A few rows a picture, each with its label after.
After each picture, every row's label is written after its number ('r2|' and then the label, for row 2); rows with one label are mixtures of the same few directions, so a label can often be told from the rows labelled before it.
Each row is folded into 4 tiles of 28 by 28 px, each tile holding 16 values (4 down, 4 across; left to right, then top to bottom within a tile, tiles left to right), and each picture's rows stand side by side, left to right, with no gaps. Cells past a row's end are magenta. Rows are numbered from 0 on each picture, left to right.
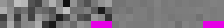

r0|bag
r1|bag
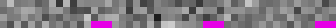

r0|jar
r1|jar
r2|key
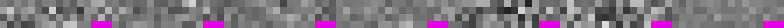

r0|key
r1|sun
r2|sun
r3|key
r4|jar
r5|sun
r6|jar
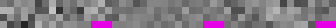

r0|key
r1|key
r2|sun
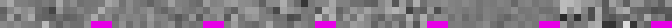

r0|sun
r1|sun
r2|sun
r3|jar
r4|bag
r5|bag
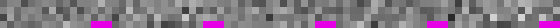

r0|key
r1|jar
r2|jar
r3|key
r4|jar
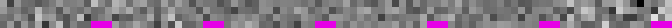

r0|sun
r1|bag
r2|key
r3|jar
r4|jar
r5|sun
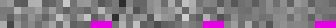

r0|bag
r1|jar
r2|jar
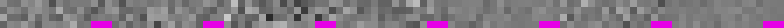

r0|key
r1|sun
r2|jar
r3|sun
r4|key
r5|key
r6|jar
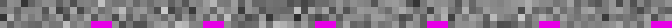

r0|key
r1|key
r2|jar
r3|sun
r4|jar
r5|jar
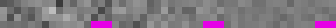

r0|sun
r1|key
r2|bag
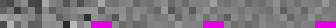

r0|bag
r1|key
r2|key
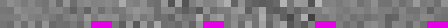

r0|jar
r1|jar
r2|sun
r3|bag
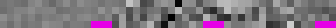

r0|bag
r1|bag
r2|bag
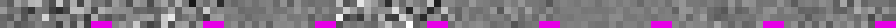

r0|jar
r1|bag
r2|jar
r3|key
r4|key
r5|bag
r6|sun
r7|jar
